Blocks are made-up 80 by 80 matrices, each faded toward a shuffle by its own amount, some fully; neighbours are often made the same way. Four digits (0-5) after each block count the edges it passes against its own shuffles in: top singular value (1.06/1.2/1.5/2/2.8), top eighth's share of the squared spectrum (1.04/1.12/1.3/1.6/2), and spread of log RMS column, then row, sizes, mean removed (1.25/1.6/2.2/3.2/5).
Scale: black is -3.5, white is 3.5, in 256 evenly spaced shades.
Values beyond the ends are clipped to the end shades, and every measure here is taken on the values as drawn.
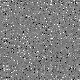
3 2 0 1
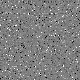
2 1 0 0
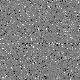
3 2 0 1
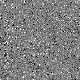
3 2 1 1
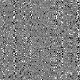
4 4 3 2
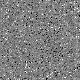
2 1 1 0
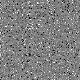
3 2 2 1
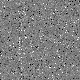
1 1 0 0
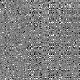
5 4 3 2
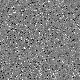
1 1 0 0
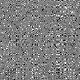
4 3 2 2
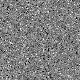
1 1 1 0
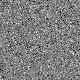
0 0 0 0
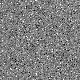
0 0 0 0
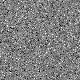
0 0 0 0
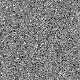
0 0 1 0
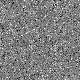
0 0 0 0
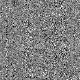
1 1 3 0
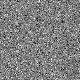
0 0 1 0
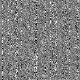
2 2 4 0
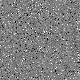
0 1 0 0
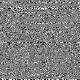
2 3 0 3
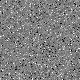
0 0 0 0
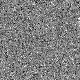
0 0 0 0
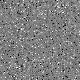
2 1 0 0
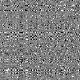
4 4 1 3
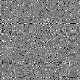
4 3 1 2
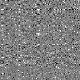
4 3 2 2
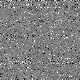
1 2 0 2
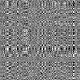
5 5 4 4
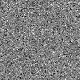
3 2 0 1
